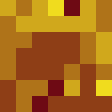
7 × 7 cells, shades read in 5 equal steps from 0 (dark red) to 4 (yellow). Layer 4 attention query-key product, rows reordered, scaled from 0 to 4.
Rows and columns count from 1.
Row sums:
17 19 12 11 10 13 7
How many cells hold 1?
18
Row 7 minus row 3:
-1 0 -1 0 0 -1 -2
